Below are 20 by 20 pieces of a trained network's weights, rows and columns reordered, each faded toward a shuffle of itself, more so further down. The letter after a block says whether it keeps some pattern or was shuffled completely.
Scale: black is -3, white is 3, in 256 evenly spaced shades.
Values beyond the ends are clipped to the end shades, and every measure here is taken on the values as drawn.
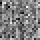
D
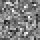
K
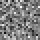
K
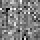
D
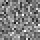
K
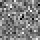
K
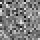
D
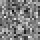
D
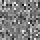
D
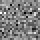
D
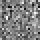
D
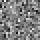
K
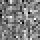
D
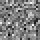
D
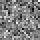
K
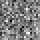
D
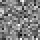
D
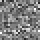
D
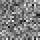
D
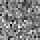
K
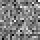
D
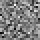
D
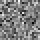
K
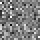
D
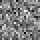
K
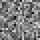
D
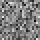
D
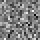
D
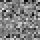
D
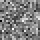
K
